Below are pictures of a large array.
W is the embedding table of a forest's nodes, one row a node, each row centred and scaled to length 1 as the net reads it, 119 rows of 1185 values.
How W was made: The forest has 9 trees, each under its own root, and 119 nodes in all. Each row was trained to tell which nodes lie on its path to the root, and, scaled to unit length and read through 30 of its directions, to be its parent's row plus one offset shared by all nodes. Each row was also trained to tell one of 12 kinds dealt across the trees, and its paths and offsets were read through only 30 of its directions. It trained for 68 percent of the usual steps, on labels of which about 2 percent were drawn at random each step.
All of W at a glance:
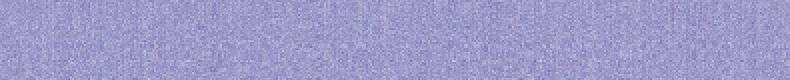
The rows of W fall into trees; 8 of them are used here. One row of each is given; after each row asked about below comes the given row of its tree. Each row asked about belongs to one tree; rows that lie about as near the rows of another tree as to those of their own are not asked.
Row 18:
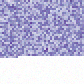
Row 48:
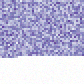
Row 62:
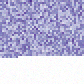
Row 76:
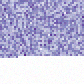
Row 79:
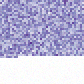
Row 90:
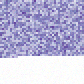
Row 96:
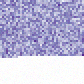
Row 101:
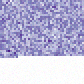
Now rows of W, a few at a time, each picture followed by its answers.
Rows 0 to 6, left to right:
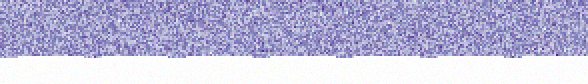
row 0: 18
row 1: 76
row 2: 62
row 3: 101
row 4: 101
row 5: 96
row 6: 62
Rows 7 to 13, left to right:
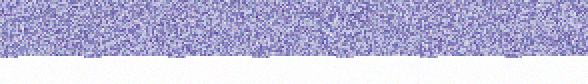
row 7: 79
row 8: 101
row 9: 96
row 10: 79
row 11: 76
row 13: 48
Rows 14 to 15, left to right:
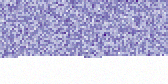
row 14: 79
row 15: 96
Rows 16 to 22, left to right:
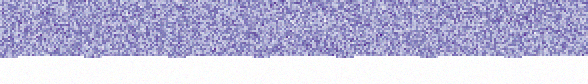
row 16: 48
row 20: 62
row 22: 76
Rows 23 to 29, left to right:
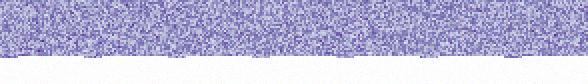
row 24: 79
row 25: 96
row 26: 79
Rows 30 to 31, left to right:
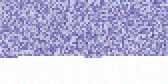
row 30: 18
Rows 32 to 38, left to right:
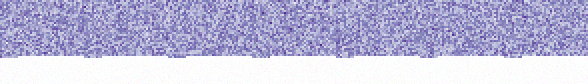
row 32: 76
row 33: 96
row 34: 18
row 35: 96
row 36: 101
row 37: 90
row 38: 79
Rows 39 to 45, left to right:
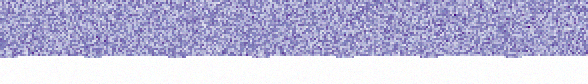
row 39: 48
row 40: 76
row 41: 62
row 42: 62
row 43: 76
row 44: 62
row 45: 101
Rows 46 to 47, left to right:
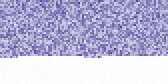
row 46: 79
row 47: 96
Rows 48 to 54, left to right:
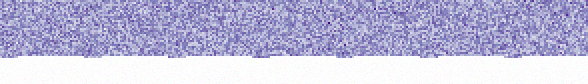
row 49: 76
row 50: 101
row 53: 62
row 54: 48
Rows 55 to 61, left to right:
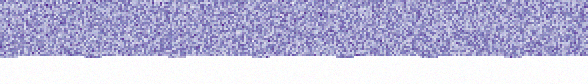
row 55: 76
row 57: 79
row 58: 96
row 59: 48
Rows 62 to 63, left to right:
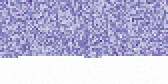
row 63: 101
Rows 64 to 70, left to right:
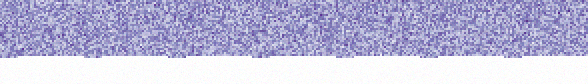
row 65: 96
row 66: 62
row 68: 101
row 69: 62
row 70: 62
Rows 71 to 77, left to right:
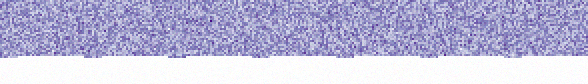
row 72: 48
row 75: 79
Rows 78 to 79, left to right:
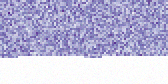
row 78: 96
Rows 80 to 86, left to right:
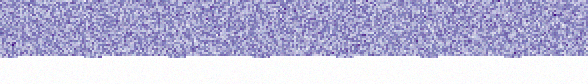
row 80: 96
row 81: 62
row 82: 79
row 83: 76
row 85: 79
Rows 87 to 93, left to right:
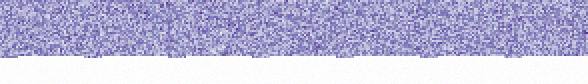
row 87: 79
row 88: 96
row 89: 101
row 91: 48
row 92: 48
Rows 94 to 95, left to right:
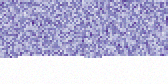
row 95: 76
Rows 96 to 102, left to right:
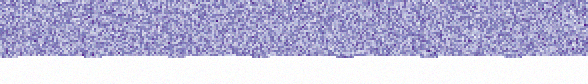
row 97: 76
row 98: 76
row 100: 48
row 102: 62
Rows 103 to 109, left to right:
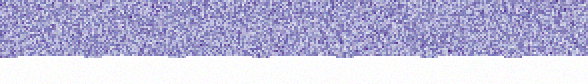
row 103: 101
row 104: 76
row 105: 76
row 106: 62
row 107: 96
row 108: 48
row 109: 79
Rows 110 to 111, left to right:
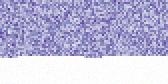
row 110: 76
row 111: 62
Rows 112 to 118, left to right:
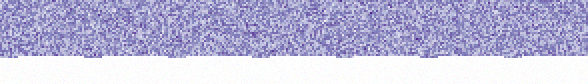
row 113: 62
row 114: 48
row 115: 79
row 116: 96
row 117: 79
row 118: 96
